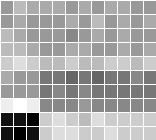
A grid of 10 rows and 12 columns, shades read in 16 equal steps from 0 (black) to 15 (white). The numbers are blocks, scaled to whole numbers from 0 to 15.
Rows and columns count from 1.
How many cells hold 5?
0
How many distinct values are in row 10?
4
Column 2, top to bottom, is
11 10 10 11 13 9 9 15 1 0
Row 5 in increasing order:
11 11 11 11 11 12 12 12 12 12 12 13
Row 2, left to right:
9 10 9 9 9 10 9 11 9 10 9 10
